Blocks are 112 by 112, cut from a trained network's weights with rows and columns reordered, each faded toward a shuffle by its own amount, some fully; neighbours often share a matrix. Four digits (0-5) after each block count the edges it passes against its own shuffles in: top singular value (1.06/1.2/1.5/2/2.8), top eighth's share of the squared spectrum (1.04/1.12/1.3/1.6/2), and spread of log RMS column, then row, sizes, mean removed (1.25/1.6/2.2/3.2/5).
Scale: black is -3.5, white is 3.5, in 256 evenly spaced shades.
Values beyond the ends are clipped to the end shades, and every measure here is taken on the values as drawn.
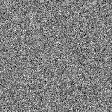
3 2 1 0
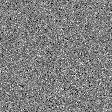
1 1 0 0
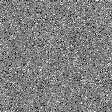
2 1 0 1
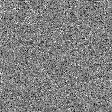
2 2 0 0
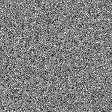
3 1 0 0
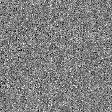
2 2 1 1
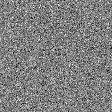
2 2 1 0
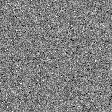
0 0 0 0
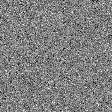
0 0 0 0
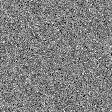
0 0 0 0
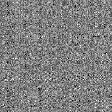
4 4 2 3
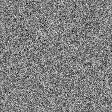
1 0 0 0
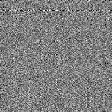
4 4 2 2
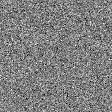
2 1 0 0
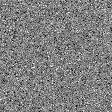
0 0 0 0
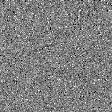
3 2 1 0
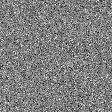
0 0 0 0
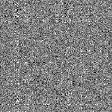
3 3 2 2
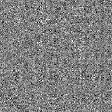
3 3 2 2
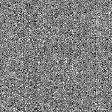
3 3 2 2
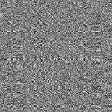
4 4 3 3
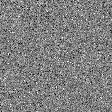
1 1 0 0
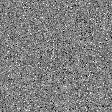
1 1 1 0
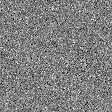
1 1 0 0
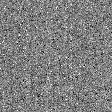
1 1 0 0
